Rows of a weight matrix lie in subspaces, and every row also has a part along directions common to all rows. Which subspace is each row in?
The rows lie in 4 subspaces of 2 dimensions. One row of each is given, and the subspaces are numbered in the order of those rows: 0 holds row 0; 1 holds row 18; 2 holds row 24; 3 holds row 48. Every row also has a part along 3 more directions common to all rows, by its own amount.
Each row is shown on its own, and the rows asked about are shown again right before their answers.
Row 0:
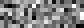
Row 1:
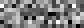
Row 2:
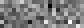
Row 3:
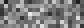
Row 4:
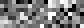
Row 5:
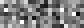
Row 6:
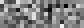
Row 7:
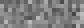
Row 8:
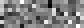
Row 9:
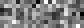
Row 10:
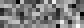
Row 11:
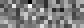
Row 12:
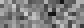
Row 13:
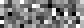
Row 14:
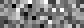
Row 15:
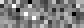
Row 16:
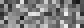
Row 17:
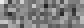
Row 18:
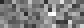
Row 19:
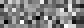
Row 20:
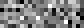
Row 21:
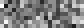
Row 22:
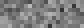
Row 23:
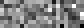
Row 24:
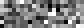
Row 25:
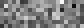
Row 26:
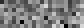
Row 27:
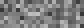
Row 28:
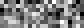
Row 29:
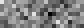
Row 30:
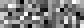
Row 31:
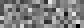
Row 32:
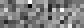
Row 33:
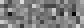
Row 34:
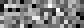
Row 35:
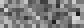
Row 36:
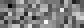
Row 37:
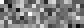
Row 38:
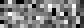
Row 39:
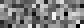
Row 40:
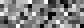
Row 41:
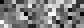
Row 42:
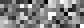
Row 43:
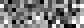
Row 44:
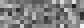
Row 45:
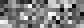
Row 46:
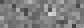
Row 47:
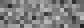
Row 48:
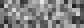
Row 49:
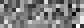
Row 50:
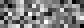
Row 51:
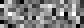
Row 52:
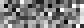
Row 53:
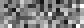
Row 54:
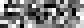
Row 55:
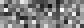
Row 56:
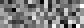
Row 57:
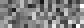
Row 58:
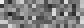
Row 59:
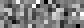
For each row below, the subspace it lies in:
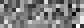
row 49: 3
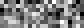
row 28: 0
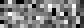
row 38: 2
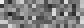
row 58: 2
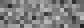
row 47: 0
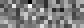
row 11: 1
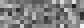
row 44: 0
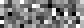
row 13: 2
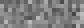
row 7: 3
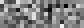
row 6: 1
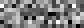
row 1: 1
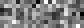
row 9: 0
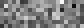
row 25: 3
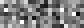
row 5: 3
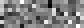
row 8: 2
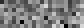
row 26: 3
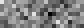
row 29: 1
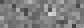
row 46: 1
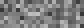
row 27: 0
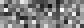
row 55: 3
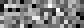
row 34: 2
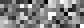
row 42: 1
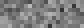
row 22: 1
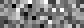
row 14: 1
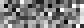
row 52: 3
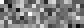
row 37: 0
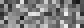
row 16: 0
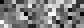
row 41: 1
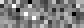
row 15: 1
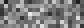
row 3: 0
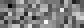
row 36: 0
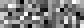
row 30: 0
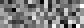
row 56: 3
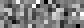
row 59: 0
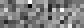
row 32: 1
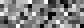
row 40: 1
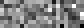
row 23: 0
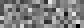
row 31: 2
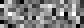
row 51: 2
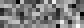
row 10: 0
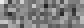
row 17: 2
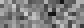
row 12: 1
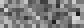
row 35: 3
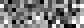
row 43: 3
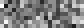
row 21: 3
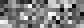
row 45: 1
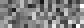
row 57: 3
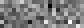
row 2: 2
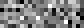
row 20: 2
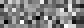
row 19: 3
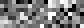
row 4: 1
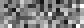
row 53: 3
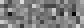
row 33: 2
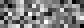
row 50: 0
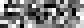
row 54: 2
